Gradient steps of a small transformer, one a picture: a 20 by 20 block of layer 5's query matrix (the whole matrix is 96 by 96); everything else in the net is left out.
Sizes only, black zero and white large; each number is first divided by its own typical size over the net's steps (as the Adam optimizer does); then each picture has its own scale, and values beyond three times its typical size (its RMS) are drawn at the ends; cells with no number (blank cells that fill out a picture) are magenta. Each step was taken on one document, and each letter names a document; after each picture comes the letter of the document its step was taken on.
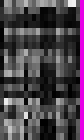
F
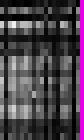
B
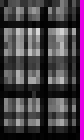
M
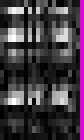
F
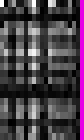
F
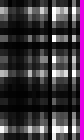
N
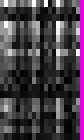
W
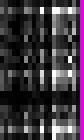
N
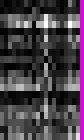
B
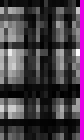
B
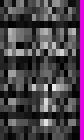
M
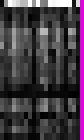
W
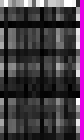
F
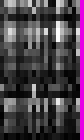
W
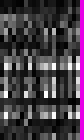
B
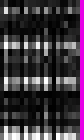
B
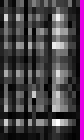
M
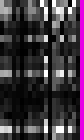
N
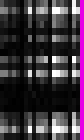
N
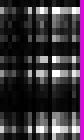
N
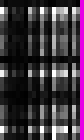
N
